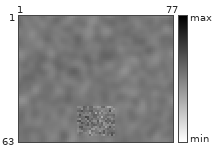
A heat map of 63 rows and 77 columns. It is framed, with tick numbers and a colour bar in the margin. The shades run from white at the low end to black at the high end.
Odd patch: rougher, in the bottom middle. Odd rows or columns: none. Grain: blotchy. Histogram: heavy tails on both sides. Slope: none. Roughest part: bottom middle.
